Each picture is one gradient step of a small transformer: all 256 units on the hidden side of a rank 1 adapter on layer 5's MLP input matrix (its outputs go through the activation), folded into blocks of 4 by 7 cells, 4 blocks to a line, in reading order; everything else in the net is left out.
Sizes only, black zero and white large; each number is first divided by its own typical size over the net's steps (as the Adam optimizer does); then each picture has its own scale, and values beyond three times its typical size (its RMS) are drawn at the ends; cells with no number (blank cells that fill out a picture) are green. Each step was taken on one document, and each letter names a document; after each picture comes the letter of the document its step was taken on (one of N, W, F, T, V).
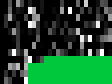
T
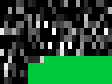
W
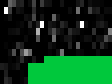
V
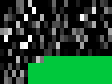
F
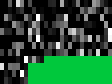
F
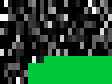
F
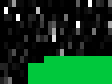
V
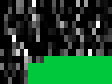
T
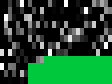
F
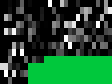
W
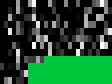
F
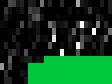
V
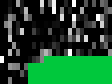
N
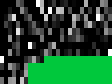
N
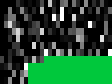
N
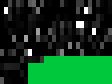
V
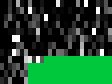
T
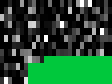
T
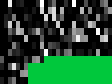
N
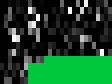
T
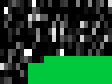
V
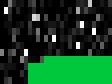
V
